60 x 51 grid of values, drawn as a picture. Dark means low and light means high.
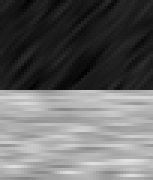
The table splits into 2 rows of 1 panel. Panel 1,1: very low, slanting up to the right, faint in contrast. Panel 2,1: high, streaked across.
